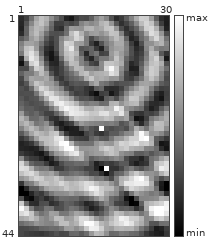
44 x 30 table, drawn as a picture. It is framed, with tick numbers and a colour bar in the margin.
There are two isolated cells, each far higher than the cells round it. There is no overall slope. Rings spread out from the top middle.
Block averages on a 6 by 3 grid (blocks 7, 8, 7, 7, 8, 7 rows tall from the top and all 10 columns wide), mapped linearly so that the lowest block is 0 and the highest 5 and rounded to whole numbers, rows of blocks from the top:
141 / 131 / 250 / 224 / 234 / 155
